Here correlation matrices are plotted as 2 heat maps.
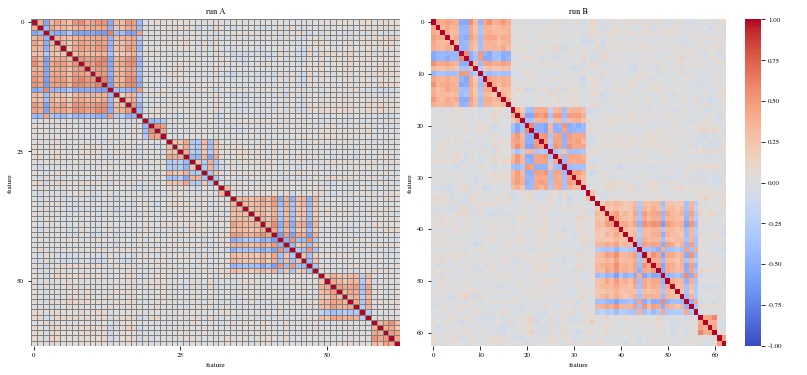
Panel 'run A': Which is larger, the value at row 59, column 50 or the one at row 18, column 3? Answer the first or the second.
the first
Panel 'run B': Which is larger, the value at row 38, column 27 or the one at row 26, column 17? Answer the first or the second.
the second
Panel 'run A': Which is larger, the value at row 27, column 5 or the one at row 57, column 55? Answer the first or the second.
the second
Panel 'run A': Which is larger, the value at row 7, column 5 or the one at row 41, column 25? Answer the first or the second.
the first
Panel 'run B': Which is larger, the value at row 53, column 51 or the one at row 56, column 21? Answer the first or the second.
the first
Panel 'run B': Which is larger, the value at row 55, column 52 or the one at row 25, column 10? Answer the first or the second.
the first
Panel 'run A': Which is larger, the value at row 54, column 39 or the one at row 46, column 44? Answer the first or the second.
the first
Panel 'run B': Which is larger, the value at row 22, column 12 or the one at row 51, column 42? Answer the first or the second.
the second
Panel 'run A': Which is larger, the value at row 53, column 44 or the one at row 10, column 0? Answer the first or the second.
the second
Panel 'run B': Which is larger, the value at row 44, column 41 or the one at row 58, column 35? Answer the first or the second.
the second
